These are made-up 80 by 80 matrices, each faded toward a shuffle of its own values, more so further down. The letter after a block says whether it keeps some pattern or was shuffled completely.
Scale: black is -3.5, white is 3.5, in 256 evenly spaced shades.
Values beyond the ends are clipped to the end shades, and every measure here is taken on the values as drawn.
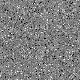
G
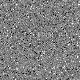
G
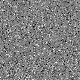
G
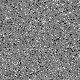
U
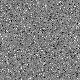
U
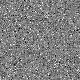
U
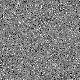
G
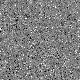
U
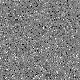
G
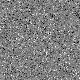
U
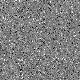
G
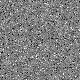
U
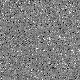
G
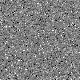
U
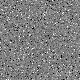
U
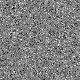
G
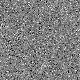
U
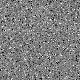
U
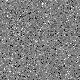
G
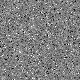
U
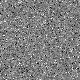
U
